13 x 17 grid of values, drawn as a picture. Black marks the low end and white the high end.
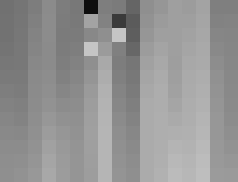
Grain: streaks running down. Histogram: skewed, a long tail of low values. Odd patch: rougher, in the top middle. Slope: up to the bottom right. Roughest part: top middle.
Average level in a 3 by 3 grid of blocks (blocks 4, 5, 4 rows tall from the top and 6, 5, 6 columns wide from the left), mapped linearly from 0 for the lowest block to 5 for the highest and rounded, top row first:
003 / 134 / 345
